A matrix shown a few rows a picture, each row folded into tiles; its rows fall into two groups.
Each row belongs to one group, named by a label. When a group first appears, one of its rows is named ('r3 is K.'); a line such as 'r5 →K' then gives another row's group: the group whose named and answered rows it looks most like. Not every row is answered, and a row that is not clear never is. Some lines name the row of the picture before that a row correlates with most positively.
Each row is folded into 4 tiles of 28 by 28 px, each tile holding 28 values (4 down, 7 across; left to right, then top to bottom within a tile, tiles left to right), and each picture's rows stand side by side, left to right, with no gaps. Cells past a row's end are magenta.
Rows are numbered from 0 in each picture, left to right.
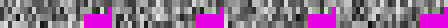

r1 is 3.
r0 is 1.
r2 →3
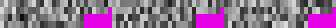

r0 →3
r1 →3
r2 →1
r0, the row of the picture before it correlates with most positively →1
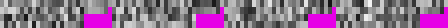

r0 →3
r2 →3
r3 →3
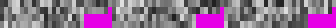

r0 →1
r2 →3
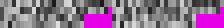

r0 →1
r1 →1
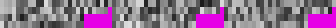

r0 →3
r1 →1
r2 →1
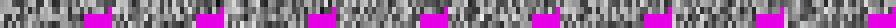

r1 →3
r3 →1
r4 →3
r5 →3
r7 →3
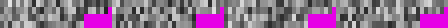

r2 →1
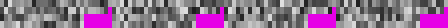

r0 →1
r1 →1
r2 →1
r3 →1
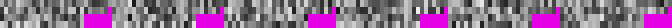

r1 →1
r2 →3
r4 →3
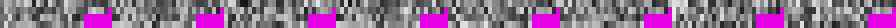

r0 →1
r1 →1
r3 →1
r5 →1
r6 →3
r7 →3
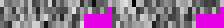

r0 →1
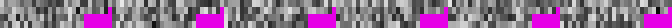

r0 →1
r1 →1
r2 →3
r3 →1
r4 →1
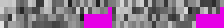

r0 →3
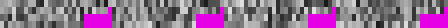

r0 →3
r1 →1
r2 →1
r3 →1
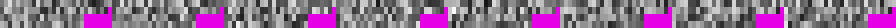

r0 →1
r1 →1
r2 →1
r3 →1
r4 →3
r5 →3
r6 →3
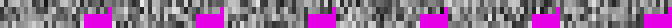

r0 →1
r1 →3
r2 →3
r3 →1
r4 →1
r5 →3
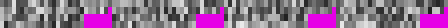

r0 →3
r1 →1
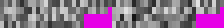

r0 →3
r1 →3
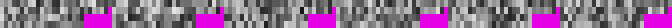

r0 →3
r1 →3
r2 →1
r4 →1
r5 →1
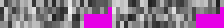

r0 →1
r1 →3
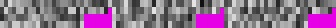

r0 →1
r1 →3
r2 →1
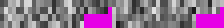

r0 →1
